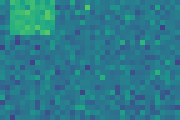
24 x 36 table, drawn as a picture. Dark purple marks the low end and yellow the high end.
The ninth with the highest average is the top left. The values are skewed, with a long tail toward high values. In the top left lies a patch that is higher than the rest.
